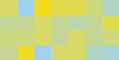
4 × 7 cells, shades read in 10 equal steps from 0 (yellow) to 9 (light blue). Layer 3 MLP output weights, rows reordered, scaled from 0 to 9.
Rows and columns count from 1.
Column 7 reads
7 2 4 8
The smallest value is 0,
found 2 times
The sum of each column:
17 18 15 15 14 21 21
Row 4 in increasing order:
0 3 3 5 7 8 9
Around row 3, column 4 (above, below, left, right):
5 3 3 3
